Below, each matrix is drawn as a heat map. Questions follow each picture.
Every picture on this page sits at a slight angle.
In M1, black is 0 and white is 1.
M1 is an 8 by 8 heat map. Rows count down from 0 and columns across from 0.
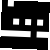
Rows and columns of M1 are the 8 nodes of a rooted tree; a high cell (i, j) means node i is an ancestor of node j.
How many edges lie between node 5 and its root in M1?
0
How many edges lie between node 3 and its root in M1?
1
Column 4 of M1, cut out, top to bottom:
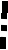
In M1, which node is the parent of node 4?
3
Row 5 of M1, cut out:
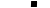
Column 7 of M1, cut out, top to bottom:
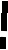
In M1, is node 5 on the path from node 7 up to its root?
yes
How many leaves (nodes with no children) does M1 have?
5
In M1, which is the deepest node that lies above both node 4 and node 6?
3
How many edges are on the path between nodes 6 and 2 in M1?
2
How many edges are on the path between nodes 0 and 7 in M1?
2
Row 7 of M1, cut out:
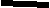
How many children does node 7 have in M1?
0
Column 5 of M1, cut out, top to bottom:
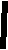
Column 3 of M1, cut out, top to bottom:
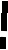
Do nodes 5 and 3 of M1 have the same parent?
no
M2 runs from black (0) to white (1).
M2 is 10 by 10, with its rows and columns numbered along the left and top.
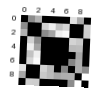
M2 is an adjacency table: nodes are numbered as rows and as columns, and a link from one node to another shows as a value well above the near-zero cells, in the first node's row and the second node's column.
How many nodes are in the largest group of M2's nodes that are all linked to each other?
3
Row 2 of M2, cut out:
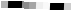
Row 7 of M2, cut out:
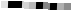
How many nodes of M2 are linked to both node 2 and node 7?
5
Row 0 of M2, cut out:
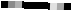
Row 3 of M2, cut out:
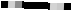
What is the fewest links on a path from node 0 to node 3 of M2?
2
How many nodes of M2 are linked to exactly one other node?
0
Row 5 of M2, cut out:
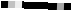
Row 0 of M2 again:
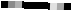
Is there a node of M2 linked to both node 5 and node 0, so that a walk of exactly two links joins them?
yes
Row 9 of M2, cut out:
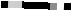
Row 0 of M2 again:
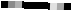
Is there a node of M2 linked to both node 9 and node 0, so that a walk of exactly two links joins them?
yes
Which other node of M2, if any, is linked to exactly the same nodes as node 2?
node 1
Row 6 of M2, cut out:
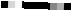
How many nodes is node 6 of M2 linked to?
4
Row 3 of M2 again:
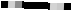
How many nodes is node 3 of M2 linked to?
4
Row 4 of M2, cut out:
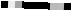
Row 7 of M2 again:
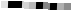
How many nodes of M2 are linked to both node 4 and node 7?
1
